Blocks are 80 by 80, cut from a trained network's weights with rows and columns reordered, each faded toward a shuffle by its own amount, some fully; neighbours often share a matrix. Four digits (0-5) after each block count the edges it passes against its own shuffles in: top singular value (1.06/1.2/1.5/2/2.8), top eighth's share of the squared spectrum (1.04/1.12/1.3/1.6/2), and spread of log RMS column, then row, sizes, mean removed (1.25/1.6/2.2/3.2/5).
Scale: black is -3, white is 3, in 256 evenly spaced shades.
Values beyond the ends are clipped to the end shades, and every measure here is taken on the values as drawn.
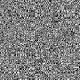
4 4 1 3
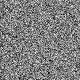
0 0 0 0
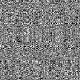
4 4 1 3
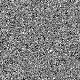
2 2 0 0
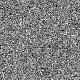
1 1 0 0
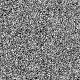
1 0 0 0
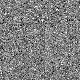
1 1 0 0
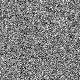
0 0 0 0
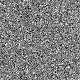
0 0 0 0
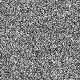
1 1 0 0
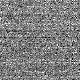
3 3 2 1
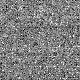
2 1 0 0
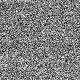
2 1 0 0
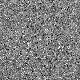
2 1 0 0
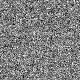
1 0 0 0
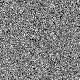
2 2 0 0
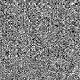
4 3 1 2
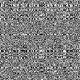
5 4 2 3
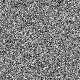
0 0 0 0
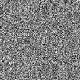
3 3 1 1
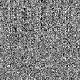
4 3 1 2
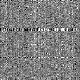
4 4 2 3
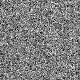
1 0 0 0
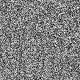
1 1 0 0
